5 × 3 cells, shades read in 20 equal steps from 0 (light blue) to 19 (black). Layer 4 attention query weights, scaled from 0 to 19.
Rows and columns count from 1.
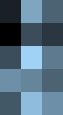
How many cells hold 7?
1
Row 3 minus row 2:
-7 -12 -6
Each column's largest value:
19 12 14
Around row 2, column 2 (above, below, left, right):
4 0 19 14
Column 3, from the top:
10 14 8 10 6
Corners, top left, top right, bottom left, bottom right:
16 10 11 6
